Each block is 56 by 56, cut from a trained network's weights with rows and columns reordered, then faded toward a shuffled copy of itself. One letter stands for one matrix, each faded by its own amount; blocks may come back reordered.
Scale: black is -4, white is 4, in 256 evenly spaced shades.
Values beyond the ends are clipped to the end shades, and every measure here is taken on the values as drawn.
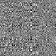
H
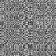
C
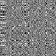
H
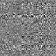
H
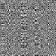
H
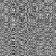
C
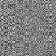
C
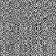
C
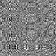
H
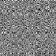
H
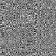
H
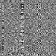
H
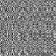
C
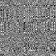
H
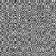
C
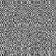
C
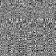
H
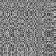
C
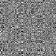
H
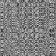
C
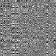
H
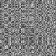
C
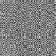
C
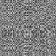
C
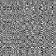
H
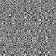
H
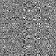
H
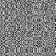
C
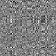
H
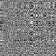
H
